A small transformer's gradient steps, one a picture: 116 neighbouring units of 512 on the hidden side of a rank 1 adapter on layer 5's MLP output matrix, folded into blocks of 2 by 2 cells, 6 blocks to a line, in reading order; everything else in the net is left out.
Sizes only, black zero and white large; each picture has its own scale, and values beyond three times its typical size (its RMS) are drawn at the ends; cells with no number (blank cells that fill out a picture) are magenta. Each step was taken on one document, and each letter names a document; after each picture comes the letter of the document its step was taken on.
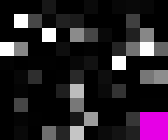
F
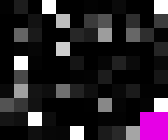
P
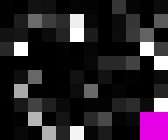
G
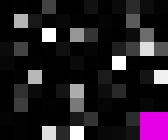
F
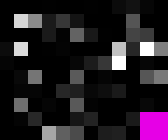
F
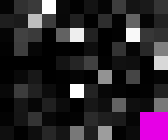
G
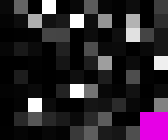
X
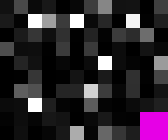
X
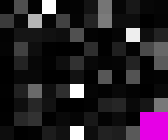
G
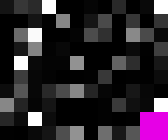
P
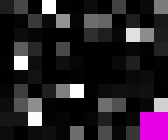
P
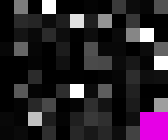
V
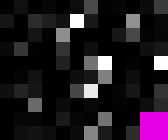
X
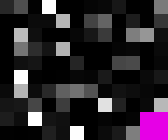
P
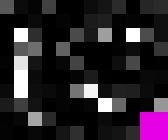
P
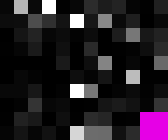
X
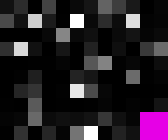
X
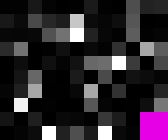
G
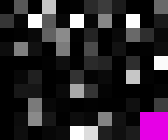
X
